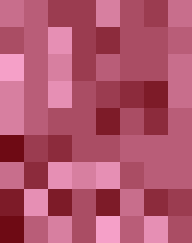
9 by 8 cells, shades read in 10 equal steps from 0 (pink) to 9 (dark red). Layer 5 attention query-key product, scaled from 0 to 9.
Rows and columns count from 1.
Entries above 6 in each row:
0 1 0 2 2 2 1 4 1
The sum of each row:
35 37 29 36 40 44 27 46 30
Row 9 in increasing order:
0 1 2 4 4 5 5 9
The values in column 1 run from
0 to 9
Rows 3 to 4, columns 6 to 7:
5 5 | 7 8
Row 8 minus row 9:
-1 -3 6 0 8 -1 6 1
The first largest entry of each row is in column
3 5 4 7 5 1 2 1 1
